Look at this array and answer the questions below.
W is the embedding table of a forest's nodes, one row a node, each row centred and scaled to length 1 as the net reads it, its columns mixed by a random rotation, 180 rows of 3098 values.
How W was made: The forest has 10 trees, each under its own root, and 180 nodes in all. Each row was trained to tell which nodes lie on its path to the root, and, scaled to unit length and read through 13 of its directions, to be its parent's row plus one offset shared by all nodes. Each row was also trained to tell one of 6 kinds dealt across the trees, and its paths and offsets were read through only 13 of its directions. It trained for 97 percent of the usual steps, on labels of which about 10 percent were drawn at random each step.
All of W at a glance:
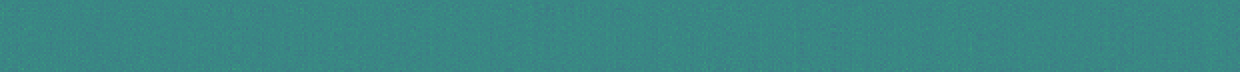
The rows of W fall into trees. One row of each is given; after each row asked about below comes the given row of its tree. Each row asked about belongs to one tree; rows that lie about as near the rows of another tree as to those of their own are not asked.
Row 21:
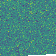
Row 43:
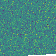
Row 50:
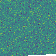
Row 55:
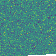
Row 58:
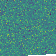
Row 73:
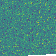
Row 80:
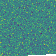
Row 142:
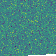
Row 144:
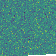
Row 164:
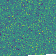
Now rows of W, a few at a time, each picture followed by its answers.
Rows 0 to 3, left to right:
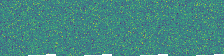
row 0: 164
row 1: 50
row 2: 142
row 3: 144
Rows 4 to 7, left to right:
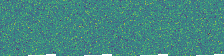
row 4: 164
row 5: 50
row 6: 164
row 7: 80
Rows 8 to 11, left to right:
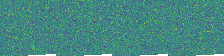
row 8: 73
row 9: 55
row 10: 50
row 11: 144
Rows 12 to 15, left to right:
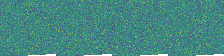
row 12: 144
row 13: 58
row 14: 21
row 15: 142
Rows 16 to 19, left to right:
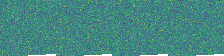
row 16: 144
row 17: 50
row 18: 55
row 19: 43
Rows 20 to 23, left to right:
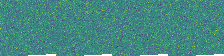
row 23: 55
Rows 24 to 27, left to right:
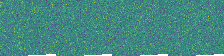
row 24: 80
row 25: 144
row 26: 142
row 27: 142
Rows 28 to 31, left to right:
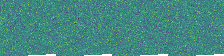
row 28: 80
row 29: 142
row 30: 43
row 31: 21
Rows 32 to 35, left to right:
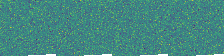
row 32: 50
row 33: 144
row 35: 21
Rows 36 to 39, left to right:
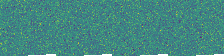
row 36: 50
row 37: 80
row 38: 142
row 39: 73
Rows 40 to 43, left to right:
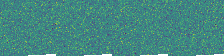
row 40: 55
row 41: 80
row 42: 144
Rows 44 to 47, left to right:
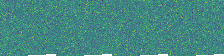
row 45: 21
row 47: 144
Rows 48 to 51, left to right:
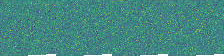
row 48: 73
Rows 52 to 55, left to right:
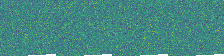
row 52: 43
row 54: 144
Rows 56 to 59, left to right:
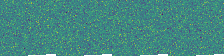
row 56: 21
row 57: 50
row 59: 73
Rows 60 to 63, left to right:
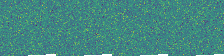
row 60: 142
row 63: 55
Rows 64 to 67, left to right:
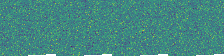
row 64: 21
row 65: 50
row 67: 43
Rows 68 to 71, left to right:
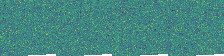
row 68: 144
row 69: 144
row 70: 50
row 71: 73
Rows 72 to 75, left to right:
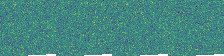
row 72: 21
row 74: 21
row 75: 50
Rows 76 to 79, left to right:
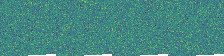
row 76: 73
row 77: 73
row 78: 58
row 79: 80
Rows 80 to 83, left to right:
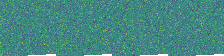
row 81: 55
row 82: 58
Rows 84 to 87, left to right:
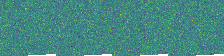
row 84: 55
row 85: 58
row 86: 73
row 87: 80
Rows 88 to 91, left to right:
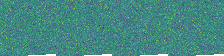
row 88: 50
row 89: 58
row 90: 80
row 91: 80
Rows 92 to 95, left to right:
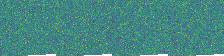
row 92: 144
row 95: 43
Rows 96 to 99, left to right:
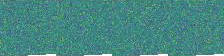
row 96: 50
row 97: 80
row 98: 55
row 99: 55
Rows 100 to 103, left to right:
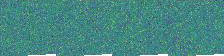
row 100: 144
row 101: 21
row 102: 80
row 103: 73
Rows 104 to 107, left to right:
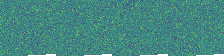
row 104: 80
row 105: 55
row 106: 58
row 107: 73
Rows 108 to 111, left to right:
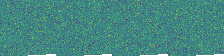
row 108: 144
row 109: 55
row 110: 142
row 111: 73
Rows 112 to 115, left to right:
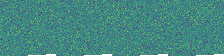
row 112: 142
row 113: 80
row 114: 80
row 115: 55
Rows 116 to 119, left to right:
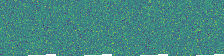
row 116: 58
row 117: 144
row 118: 50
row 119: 80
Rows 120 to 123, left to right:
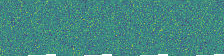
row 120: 55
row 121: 50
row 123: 55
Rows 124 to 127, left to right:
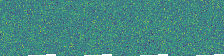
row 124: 58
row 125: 73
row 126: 55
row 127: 58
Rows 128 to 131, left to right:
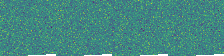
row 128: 80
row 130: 73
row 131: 50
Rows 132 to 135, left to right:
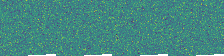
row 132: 142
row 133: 50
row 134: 55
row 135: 144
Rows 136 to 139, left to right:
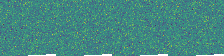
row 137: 80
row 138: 58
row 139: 142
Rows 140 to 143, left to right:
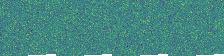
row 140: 73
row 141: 50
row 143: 21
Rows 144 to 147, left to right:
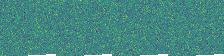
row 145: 21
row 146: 80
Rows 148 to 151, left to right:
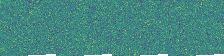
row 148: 50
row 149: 164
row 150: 50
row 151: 144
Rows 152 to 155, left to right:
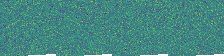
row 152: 164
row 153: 43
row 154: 144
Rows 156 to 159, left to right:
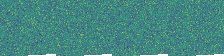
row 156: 55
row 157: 43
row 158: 43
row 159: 21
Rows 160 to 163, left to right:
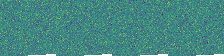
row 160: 55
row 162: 58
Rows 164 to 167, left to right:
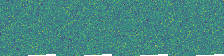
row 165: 164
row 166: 43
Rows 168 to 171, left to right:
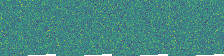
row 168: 55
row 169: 43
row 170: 58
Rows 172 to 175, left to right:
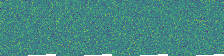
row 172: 80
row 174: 80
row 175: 58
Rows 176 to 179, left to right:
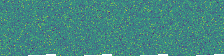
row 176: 55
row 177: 21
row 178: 80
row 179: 55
